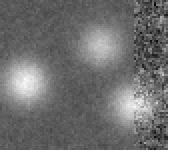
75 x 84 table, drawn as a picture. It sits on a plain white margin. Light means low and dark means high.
Three dips sink into the field. A vertical seam about 80% of the way across splits the table, and the left part is calmer. Neither half mirrors the other. No overall slope runs across the table.
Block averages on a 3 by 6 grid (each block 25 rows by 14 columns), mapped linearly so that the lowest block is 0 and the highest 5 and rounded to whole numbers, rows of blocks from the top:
5 5 4 2 4 5 | 0 1 4 3 2 4 | 4 4 5 4 1 3
